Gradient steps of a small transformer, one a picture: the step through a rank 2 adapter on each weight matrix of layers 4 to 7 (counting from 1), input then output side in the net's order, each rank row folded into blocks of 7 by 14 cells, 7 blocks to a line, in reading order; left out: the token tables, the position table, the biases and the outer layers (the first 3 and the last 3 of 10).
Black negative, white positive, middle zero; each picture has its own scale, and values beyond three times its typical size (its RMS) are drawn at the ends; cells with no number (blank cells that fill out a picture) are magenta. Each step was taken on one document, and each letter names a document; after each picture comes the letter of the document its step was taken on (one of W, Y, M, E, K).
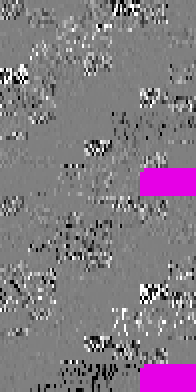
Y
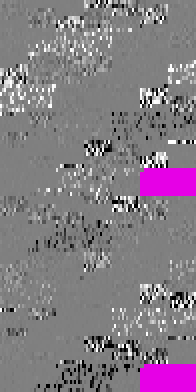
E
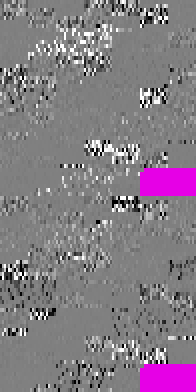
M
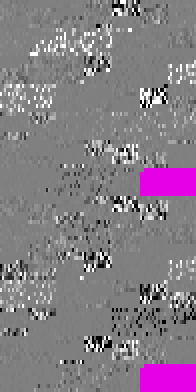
E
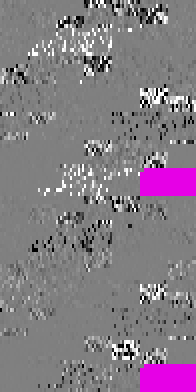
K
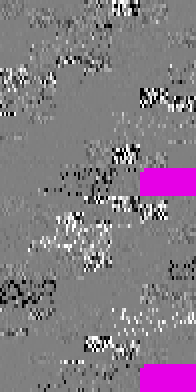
Y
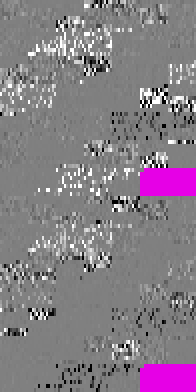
E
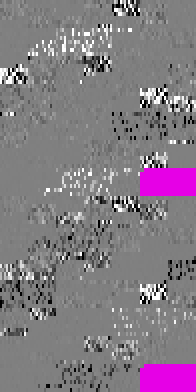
K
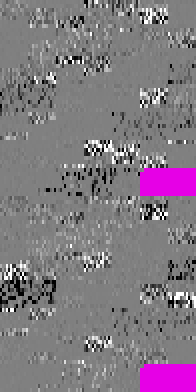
Y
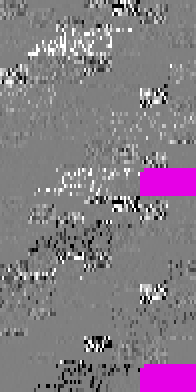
E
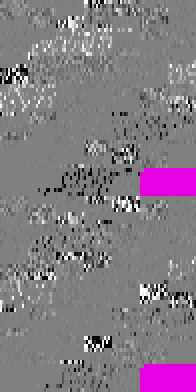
K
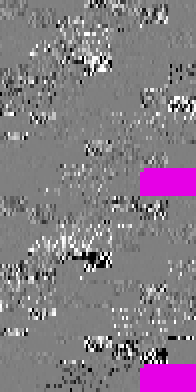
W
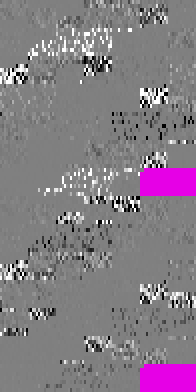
K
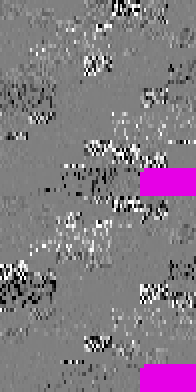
Y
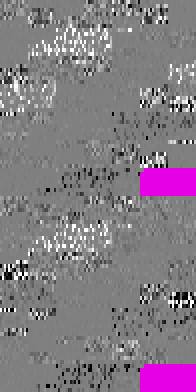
M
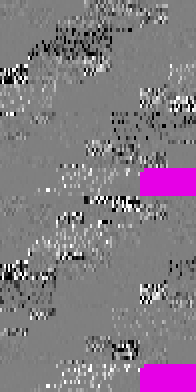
M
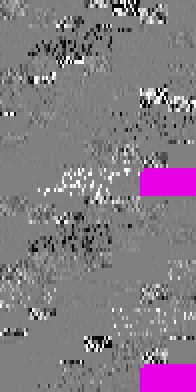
W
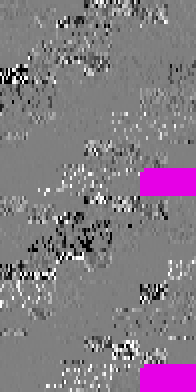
K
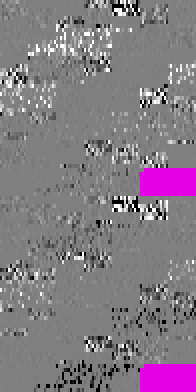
E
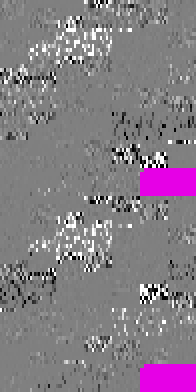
Y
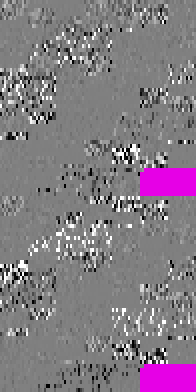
Y
